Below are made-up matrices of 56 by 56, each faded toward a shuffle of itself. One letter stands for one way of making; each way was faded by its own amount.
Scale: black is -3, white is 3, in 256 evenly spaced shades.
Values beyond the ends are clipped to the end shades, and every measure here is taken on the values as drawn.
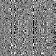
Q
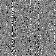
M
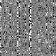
Q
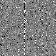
M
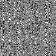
M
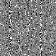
M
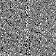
M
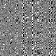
Q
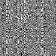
Q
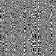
Q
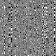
Q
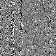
M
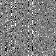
M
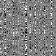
Q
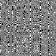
Q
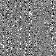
M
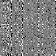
Q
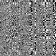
Q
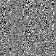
M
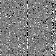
M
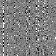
Q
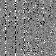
M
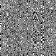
M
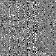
M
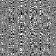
Q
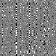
Q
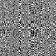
Q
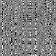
Q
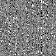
M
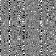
Q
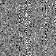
M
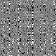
Q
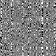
Q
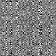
Q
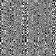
Q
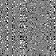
Q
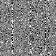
M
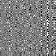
Q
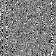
M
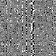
Q
